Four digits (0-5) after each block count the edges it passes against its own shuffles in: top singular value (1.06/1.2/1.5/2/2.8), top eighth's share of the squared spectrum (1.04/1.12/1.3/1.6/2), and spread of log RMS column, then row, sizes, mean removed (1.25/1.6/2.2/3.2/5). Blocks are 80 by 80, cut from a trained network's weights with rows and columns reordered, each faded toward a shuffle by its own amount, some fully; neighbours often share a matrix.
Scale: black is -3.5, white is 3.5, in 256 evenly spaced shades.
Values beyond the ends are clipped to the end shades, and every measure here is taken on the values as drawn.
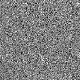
3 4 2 2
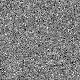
0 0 0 0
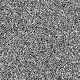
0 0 0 0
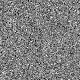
2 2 0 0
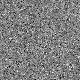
0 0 0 0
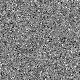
0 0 0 0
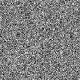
3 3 0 2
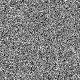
1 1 0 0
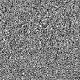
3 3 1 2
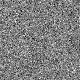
1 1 0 0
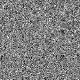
2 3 1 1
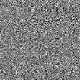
3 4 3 2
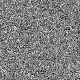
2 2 0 1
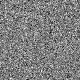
1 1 0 0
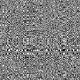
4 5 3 3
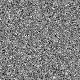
1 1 0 1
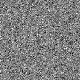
2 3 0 0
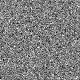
1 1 0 0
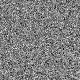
1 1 0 0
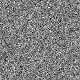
1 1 0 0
